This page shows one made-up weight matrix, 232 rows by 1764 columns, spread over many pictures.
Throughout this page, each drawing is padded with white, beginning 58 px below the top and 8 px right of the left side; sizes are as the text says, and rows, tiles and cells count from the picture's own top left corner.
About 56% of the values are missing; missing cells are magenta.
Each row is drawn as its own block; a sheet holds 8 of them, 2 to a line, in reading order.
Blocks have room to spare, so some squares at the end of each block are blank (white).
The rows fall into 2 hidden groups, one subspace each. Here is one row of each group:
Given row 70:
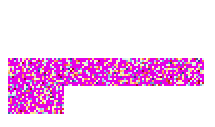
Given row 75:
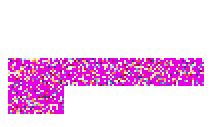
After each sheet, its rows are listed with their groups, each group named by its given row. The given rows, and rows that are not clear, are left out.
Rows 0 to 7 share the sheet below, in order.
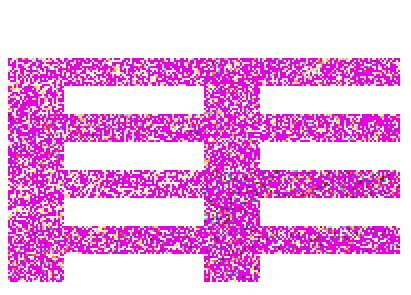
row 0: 75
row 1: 70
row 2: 70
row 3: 70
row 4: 70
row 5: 75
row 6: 70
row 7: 70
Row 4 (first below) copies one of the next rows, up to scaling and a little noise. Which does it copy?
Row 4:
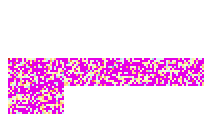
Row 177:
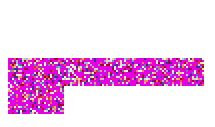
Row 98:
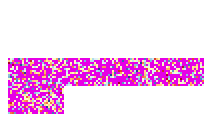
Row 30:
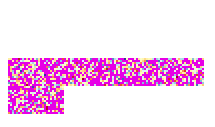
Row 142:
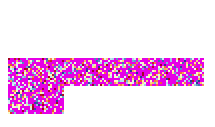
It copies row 177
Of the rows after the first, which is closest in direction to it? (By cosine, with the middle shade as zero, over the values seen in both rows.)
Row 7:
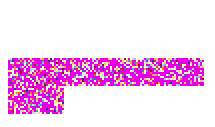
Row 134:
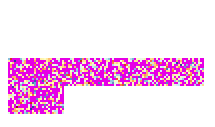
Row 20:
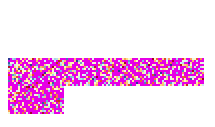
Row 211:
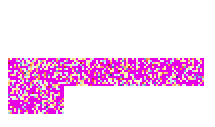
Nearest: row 20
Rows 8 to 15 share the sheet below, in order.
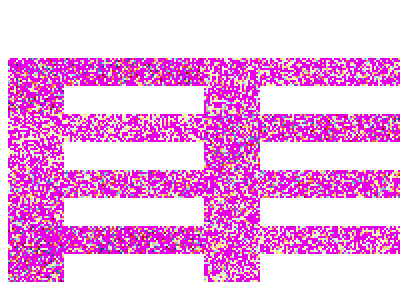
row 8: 75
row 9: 70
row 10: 75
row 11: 75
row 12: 75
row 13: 75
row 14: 70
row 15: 70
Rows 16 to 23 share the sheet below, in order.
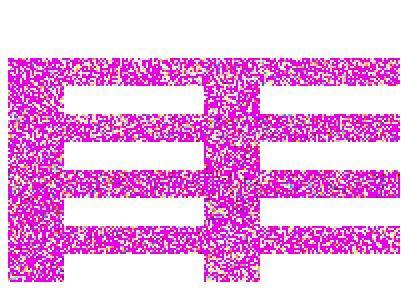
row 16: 75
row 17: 70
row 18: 70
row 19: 70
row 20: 70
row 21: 75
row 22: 75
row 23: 75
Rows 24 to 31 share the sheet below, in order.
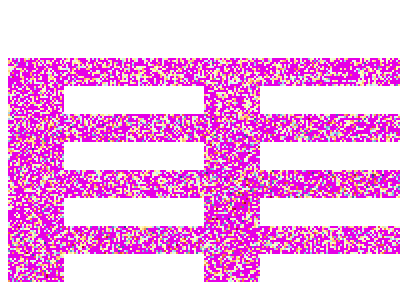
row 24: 70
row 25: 75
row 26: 70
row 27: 75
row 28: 75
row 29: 75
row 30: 70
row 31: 70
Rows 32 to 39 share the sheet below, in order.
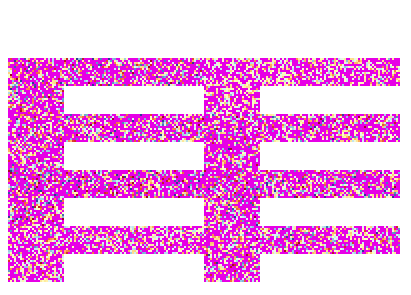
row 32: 75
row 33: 75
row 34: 75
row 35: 70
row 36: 75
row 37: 70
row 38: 70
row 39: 75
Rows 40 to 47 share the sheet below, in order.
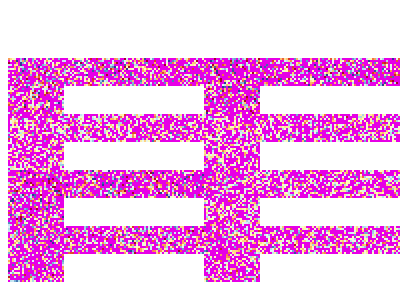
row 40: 70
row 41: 70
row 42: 70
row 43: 75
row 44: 75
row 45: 70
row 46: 75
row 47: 70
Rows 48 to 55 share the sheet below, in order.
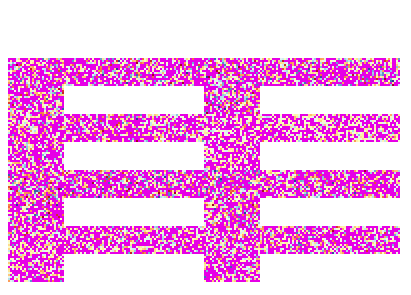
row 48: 75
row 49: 70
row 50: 75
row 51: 70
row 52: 70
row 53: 70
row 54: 70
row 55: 75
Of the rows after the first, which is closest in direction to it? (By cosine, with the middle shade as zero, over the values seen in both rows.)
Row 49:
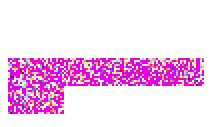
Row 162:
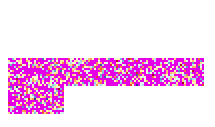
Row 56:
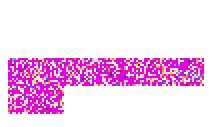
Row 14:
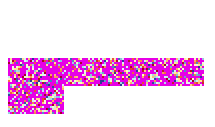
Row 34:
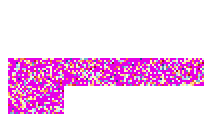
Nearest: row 56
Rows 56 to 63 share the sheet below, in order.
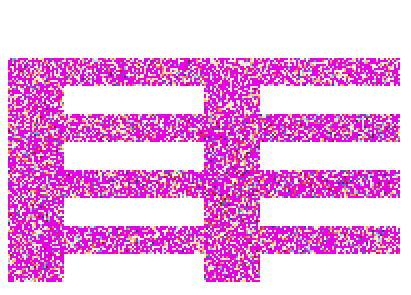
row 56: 70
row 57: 75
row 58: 70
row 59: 70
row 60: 70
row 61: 70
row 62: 75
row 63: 75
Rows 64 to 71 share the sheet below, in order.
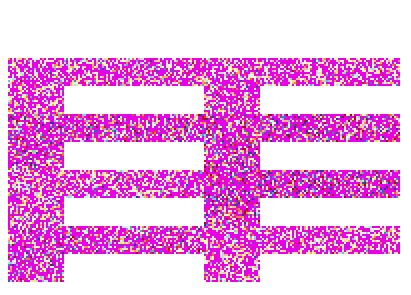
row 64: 75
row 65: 75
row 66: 75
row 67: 70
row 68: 75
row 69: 70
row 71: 75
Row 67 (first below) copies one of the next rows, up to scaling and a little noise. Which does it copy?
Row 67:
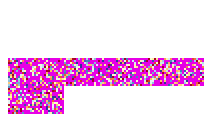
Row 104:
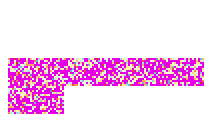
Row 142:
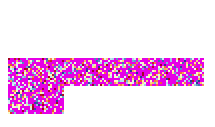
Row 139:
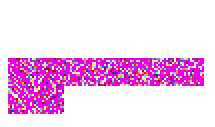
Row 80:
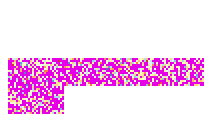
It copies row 80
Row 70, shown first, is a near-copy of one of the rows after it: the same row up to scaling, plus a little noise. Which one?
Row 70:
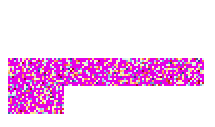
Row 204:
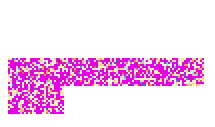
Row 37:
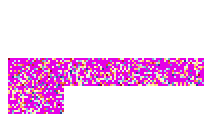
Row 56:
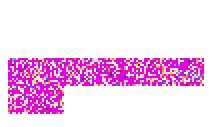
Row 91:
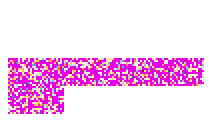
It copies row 91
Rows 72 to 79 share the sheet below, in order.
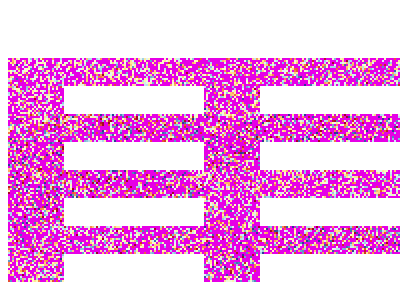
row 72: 75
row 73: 75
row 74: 75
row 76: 70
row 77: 75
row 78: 70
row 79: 70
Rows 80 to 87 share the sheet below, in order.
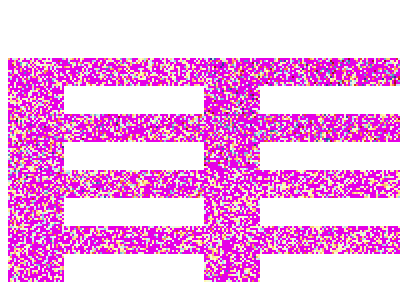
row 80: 70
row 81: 70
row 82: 75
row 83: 75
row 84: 70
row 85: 75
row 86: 75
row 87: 75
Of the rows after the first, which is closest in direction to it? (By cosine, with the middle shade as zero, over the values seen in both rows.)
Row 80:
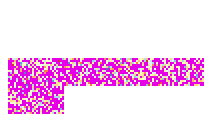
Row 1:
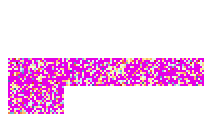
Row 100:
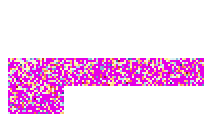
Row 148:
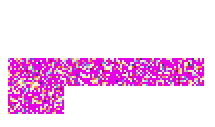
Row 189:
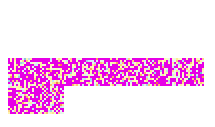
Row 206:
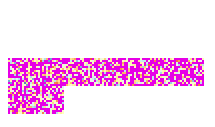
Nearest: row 189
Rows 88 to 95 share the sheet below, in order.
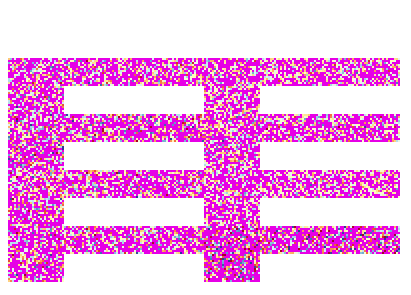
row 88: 75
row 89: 70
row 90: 75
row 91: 70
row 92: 75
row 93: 70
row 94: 75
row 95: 70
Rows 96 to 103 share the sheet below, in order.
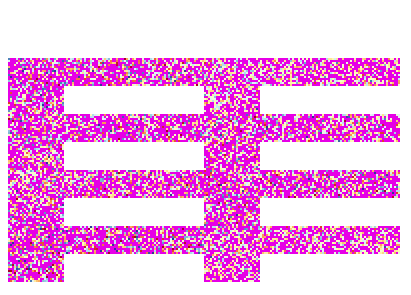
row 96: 70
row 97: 70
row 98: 70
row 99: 70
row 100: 75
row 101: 70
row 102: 70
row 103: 70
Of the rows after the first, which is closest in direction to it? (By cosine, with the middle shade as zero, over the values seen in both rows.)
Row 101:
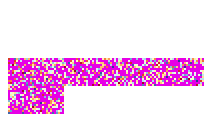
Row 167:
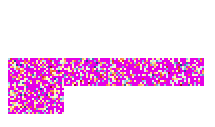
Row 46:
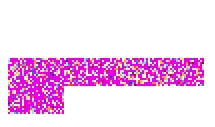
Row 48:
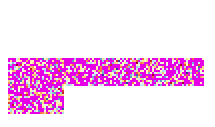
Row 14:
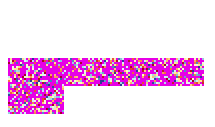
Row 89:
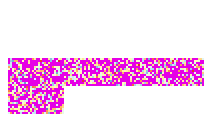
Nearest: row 14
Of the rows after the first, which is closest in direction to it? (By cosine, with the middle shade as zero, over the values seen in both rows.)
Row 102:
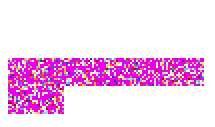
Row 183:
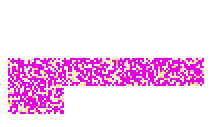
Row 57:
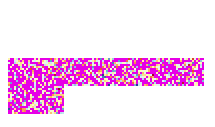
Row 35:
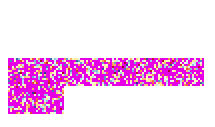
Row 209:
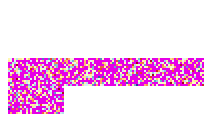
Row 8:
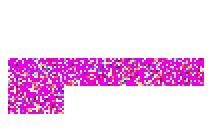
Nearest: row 183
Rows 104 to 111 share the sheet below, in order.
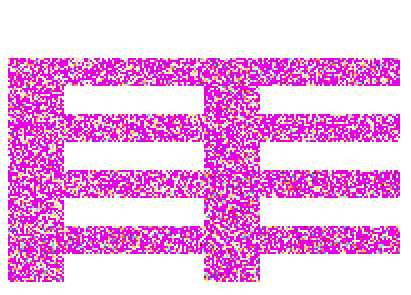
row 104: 70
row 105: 75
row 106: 70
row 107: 70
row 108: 75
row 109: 75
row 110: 70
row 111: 75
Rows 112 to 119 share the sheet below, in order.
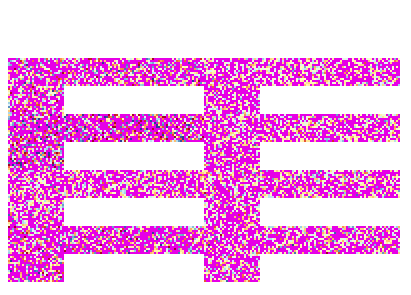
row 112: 70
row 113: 75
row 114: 75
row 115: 75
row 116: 75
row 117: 70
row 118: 70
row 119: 70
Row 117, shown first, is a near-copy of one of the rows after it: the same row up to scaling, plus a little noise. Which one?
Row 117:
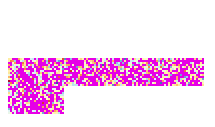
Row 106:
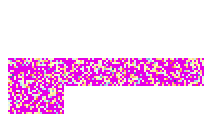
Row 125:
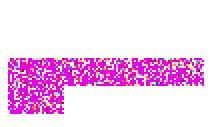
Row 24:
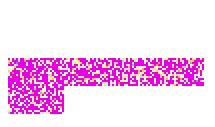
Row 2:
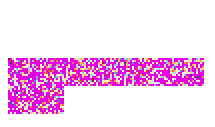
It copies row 125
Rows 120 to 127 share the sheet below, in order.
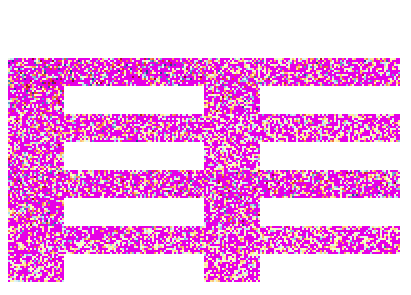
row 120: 70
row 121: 70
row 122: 75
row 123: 75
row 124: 70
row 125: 70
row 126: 70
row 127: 70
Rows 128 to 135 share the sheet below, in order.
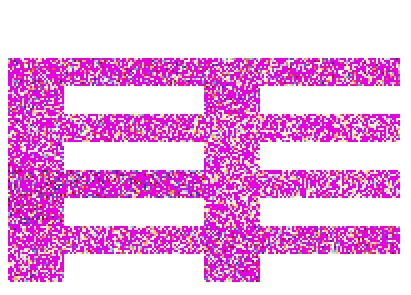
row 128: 75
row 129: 75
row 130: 75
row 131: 70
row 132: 70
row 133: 75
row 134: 75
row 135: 70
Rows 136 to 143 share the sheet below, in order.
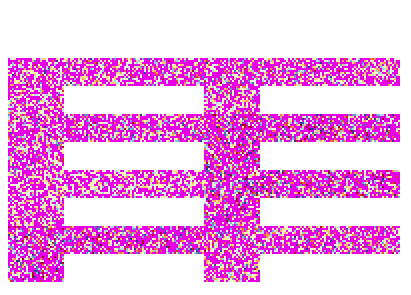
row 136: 70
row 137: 70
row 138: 75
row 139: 70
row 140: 75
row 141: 75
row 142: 70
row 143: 70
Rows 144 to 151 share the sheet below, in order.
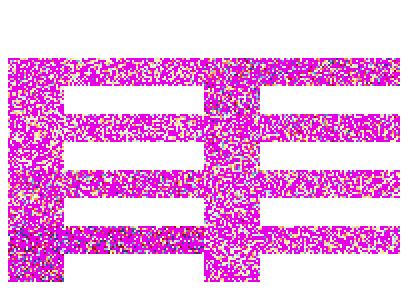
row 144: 70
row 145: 75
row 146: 70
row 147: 75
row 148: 75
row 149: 70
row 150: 70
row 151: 75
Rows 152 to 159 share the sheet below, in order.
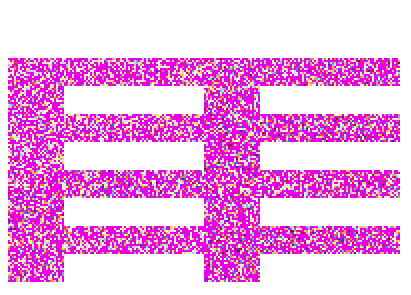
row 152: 75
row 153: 75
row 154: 70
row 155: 70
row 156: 75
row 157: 75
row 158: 75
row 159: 70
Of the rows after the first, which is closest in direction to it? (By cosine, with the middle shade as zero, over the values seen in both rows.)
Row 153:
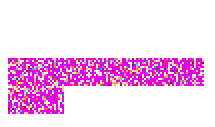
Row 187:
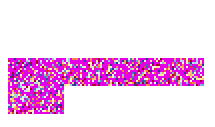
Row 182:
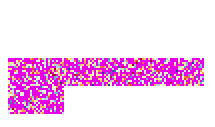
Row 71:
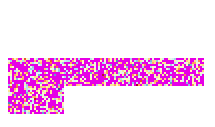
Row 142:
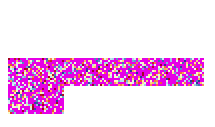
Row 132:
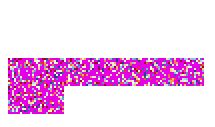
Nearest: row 71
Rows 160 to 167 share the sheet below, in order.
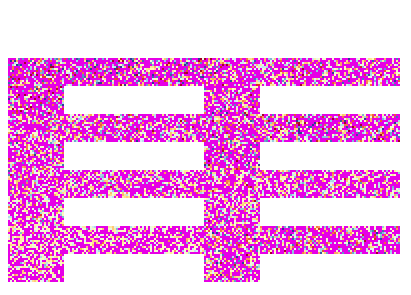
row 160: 75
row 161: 70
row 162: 75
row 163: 75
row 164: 70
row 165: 75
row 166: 75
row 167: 75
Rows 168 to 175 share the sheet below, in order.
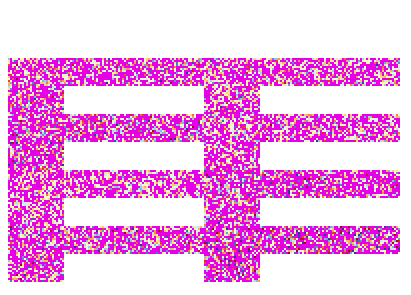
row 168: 75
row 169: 75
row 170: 75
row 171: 70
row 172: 75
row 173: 70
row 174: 75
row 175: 70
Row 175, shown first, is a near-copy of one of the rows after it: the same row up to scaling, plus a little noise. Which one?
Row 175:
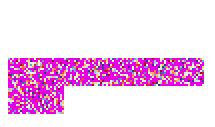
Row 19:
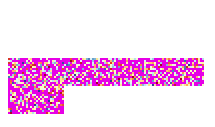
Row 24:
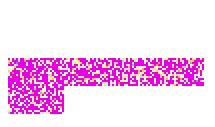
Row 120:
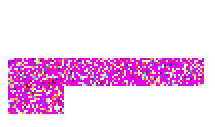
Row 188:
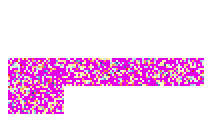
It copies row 188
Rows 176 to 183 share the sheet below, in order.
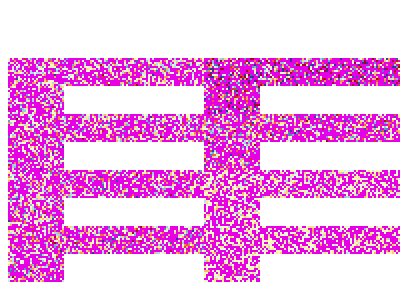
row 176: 75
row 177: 70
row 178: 75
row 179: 75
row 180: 75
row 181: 70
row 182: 75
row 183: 70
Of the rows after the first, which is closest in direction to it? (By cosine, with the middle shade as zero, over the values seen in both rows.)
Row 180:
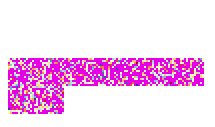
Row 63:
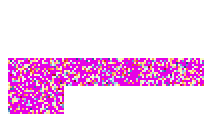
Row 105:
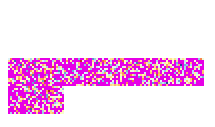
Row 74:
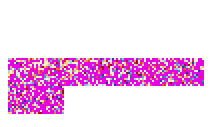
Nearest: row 74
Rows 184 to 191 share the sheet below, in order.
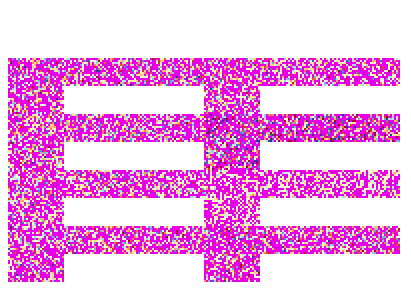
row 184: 70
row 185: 70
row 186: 75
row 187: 70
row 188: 70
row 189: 70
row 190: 75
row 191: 75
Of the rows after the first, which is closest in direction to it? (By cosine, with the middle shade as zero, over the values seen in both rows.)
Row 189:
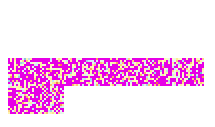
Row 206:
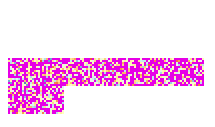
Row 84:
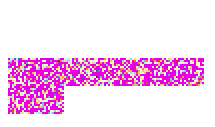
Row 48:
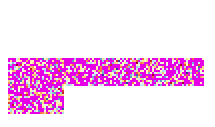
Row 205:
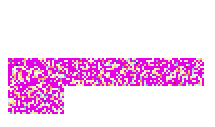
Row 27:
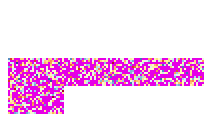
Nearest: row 206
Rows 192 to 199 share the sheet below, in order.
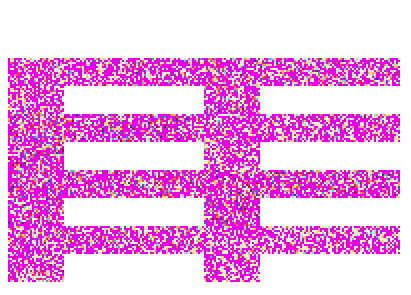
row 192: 70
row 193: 70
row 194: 75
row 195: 70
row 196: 70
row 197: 75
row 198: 70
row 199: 70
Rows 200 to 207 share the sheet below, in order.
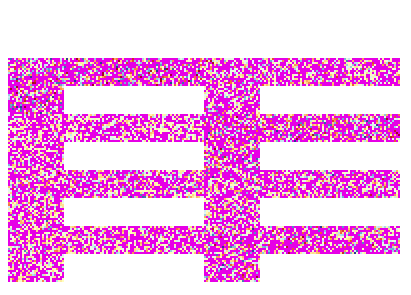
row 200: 75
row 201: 75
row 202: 75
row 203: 70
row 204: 70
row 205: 75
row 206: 70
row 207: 70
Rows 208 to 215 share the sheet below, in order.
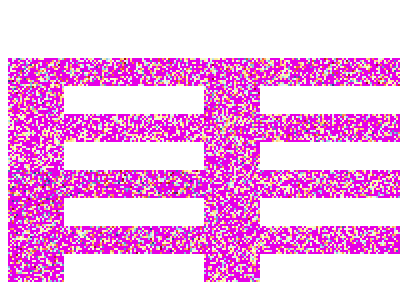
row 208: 70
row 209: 75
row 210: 75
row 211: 70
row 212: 70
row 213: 75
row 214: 75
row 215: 70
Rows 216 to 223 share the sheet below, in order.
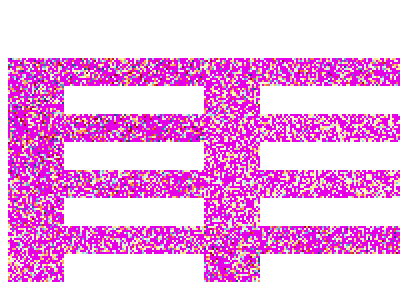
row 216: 75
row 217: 75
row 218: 70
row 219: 70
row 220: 75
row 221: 75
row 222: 70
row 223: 75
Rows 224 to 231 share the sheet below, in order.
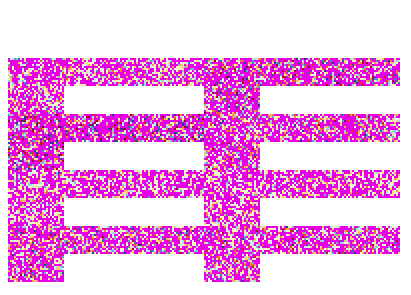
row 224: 70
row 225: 70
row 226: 75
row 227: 70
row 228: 70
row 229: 75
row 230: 75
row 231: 70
